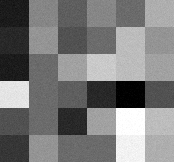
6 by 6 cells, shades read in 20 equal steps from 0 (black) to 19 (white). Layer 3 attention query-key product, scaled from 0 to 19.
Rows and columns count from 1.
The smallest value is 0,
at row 4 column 5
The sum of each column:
34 56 43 56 73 69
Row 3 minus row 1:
0 -2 5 5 6 -1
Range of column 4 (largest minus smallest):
12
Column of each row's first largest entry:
6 5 4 1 5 5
